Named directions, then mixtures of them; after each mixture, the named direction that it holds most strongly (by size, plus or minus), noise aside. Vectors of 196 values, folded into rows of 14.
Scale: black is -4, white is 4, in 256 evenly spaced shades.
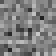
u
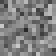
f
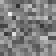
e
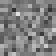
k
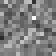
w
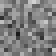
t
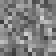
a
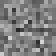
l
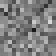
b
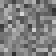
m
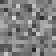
u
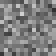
m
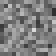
m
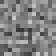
u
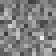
t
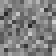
t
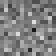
t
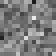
w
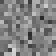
a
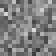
b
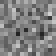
f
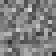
u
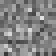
u
